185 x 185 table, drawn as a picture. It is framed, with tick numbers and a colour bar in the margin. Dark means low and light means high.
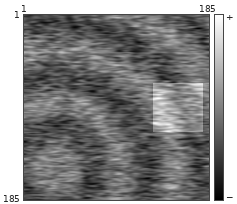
Odd patch: higher, in the middle right. Ninth with the highest average: middle right. Rings: centred on the bottom left.
